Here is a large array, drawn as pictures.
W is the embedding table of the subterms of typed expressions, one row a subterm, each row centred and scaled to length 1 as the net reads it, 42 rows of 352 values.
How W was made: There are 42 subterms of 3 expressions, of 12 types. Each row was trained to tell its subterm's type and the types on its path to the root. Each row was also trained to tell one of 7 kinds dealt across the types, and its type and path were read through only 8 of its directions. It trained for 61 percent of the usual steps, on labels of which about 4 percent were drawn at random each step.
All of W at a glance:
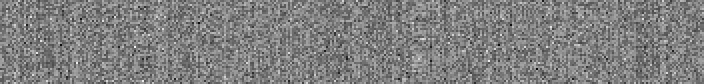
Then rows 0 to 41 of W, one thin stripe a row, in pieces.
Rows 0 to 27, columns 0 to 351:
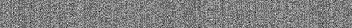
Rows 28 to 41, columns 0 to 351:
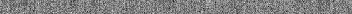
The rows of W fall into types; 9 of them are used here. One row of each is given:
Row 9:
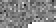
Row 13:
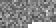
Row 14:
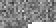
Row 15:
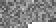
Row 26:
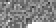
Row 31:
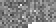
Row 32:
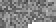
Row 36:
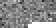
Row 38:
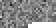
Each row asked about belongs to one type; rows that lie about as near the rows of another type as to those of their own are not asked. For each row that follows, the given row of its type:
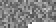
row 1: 38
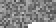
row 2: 15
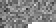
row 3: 31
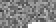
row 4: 26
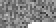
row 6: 32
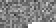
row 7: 31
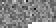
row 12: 38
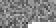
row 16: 26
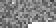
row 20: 15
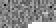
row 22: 31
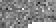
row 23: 32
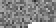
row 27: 15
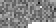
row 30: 32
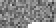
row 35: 32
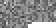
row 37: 15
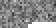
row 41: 38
